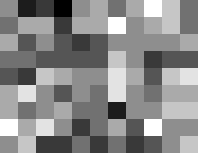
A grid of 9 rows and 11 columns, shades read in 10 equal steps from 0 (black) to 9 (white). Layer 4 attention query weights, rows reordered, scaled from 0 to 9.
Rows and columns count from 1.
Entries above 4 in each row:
6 8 7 2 8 8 7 8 4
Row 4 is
4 4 3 3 3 3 7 5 2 3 3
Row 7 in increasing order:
1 4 4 4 5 5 5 6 6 7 7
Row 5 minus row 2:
-1 -4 1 4 -1 -1 -1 1 -3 0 4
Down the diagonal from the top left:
5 6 5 3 5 4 1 3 3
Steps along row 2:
up same down up same up down up up down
